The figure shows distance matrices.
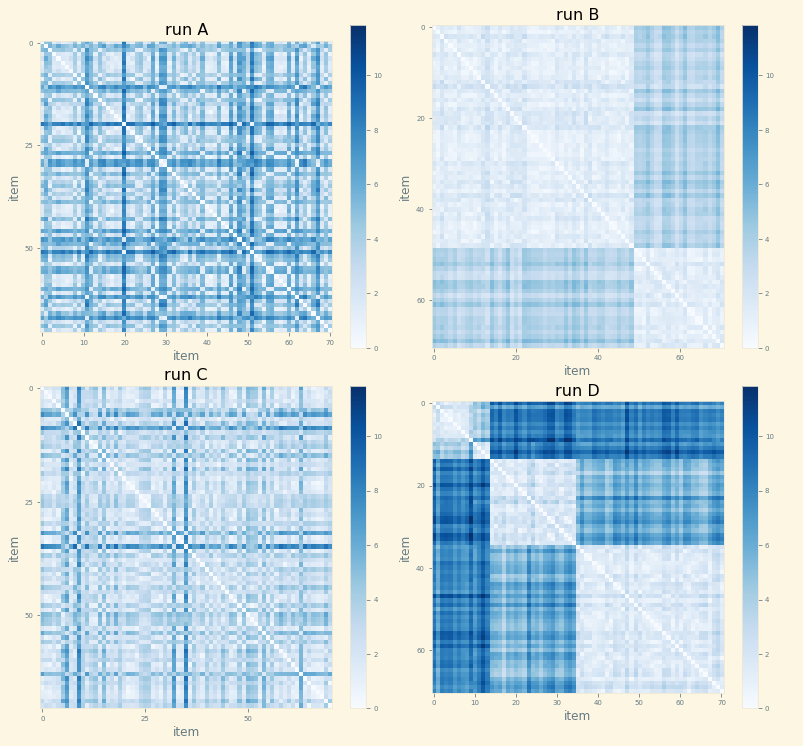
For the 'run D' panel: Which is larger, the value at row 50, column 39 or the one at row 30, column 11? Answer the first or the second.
the second
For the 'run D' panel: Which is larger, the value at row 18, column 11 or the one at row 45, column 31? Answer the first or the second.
the first
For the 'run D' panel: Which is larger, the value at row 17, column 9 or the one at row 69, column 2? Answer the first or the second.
the first
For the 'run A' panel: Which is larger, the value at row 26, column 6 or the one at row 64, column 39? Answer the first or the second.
the second
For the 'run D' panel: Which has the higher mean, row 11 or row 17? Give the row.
11
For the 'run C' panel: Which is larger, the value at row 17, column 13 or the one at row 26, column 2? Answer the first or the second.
the second
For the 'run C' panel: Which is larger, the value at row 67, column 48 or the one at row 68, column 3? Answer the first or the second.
the first
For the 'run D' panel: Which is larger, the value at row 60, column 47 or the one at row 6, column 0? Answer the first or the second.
the first
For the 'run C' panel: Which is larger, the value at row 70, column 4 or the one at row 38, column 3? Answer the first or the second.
the first
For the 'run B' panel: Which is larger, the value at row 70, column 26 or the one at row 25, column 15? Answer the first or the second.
the first
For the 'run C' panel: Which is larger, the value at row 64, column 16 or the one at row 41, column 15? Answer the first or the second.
the second
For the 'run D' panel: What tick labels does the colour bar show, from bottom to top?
0, 2, 4, 6, 8, 10
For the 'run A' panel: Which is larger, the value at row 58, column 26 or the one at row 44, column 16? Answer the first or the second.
the first
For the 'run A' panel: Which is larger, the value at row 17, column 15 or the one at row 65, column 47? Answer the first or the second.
the first
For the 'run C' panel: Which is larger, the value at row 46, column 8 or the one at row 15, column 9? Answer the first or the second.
the second
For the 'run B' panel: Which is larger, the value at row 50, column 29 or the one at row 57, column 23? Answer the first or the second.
the second
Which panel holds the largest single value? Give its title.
run D
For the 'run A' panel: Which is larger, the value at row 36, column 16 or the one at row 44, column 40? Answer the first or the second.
the first
